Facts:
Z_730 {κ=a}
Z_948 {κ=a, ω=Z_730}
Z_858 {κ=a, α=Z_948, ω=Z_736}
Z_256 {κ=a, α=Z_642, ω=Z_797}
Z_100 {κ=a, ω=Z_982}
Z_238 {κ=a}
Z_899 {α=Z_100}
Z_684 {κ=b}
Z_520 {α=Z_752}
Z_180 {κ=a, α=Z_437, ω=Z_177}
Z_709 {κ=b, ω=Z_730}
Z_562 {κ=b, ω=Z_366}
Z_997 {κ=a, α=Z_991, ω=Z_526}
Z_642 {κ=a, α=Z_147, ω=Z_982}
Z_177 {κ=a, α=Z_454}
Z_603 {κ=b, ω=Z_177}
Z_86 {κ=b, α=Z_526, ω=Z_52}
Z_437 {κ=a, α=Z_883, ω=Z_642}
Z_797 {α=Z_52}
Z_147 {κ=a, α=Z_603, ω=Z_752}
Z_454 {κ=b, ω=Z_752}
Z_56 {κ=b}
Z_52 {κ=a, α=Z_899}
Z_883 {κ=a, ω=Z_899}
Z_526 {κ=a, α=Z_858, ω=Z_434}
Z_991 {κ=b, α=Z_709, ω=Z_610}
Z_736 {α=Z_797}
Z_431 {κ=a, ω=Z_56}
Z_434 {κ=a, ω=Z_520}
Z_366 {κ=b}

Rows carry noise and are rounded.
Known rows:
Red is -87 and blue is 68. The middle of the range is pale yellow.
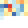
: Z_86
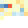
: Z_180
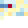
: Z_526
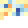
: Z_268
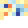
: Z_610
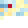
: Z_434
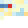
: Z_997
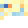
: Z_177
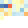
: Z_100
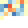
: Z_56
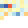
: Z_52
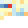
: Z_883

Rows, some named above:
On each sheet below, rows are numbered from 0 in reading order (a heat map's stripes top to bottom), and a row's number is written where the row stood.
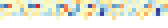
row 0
Z_180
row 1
Z_997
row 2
Z_684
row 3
Z_610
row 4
Z_730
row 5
Z_520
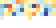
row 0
Z_603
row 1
Z_610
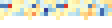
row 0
Z_431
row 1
Z_982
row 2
Z_431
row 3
Z_899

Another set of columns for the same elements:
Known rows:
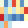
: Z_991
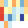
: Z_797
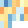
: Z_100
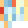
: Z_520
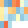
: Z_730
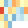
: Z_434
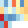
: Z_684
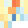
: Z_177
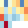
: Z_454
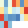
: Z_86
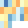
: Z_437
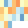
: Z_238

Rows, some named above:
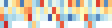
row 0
Z_454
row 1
Z_610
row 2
Z_603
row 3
Z_603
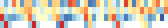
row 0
Z_684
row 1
Z_752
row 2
Z_709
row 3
Z_982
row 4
Z_603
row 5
Z_256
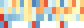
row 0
Z_56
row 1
Z_948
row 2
Z_147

